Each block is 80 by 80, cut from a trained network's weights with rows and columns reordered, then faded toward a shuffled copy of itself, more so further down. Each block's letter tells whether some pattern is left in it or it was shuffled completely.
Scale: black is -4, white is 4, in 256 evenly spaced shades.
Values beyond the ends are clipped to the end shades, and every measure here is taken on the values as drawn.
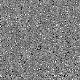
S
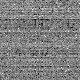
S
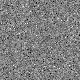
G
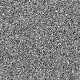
G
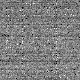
S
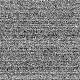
S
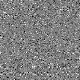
S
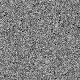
G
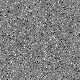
G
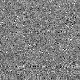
S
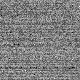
S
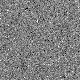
G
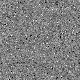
G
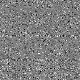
S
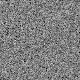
G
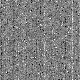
S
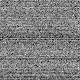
S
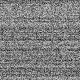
S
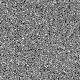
G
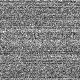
S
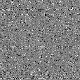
S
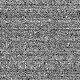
S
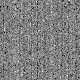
S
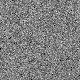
G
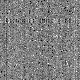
S
